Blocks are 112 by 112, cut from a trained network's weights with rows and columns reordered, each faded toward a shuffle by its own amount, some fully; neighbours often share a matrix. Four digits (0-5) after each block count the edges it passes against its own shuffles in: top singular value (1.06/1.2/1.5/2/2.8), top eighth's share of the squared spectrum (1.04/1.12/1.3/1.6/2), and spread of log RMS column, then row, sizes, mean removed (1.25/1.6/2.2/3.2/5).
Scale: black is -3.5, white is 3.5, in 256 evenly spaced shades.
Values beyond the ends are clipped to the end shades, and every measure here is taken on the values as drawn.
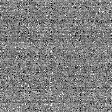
3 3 3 1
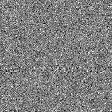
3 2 1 2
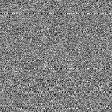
4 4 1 3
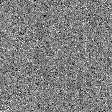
1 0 0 0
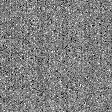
2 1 0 1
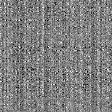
4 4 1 3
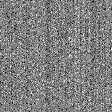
3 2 0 1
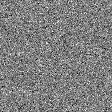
2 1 0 1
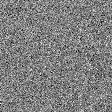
0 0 0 0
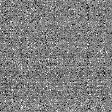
2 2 2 0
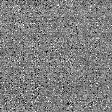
2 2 2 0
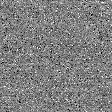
1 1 1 0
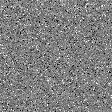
0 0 0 0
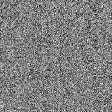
2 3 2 1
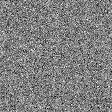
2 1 0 0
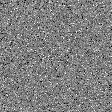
0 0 0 0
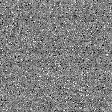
1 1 0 0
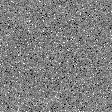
0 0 0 0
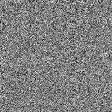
3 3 1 1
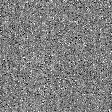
1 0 0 0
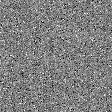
0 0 0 0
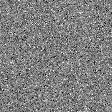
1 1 0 0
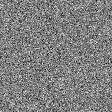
1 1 0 0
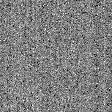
2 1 0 0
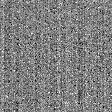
3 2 1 2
